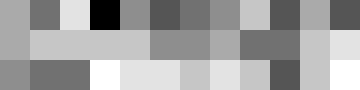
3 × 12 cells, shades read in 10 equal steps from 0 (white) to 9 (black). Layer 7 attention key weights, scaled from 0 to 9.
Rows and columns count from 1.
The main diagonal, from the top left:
3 2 5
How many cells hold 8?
0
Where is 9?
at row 1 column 4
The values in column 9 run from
2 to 5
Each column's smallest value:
3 2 1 0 1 1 2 1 2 5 2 0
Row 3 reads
4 5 5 0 1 1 2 1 2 6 2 0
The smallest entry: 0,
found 2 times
